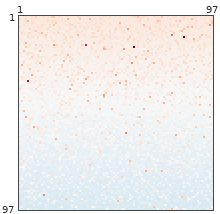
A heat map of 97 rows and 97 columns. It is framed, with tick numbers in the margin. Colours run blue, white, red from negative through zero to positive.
There are no regular stripes. Fine speckle covers the field. There is an overall slope up to the top.
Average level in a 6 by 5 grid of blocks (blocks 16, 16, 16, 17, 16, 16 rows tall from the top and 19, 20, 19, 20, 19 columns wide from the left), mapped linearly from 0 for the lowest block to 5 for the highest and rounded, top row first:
55555 / 44444 / 33333 / 22222 / 11111 / 00000
